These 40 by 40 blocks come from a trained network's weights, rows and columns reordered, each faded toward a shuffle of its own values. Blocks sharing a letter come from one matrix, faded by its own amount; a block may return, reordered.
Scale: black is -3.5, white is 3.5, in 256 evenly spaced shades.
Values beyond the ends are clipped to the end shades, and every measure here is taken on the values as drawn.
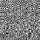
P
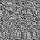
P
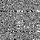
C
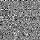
C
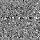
C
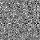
C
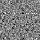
P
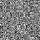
P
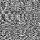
P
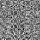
P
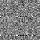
P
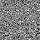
C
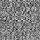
P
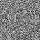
P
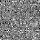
C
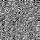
C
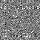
C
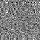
P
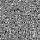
C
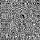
P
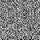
P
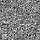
C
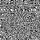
C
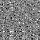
C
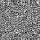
P
